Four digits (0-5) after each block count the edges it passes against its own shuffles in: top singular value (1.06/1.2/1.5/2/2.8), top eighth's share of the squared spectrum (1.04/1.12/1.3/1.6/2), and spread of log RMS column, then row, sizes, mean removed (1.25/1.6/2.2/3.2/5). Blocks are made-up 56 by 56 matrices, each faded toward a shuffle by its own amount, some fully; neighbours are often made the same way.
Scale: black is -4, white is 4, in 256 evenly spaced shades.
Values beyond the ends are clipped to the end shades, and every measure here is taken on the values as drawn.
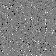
2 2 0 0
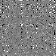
2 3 3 2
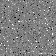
0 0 0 0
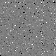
2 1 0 0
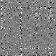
2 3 3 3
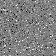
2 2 0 0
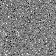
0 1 0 0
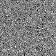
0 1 1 0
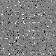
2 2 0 1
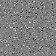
3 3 1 1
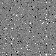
2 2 0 1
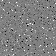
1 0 0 0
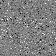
0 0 0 0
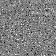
2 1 0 0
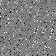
0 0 0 0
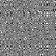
4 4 2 2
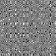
4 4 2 2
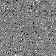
2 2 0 0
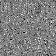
3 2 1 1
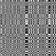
5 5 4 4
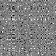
4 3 2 2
